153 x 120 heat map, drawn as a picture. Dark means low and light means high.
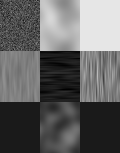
The table splits into 3 rows of 3 panels. Panel 1,1: low, fine-grained. Panel 1,2: high, smooth. Panel 1,3: very high, flat. Panel 2,1: middling, streaked downward, faint in contrast. Panel 2,2: very low, streaked across, faint in contrast. Panel 2,3: middling, streaked downward. Panel 3,1: very low, flat. Panel 3,2: low, smooth. Panel 3,3: very low, flat.
